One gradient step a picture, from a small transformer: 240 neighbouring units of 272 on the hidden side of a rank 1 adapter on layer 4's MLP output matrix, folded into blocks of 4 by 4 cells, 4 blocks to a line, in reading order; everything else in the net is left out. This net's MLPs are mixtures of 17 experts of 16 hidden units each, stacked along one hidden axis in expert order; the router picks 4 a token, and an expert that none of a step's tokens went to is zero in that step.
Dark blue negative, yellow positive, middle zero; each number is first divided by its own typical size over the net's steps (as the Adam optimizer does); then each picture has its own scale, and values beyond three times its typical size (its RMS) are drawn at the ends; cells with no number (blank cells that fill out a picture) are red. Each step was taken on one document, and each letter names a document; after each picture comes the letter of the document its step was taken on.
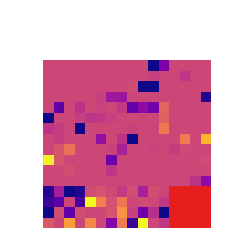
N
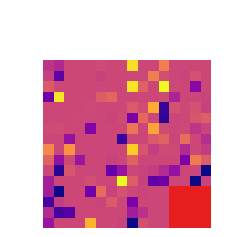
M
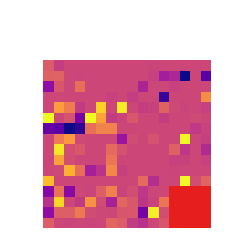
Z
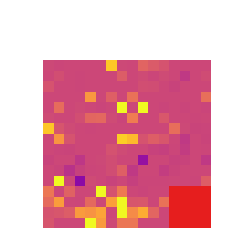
N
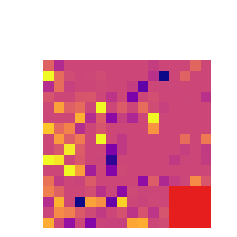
Z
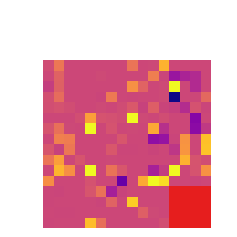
M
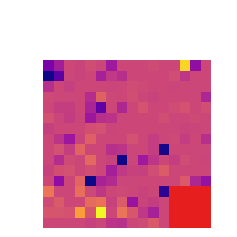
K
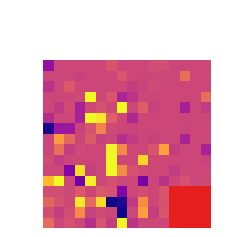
Z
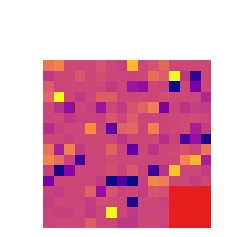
M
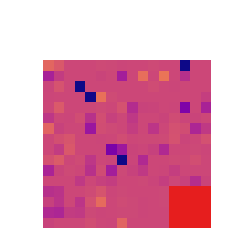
K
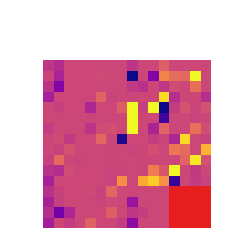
M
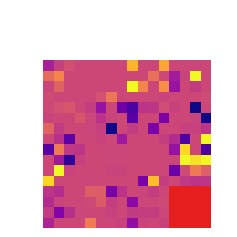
M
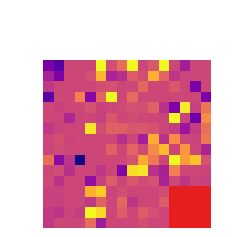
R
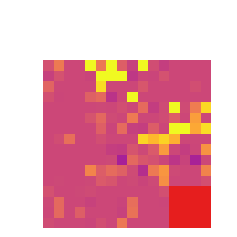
R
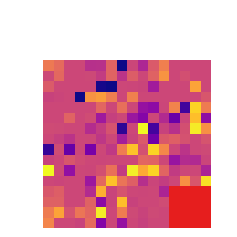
R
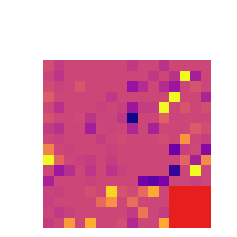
M
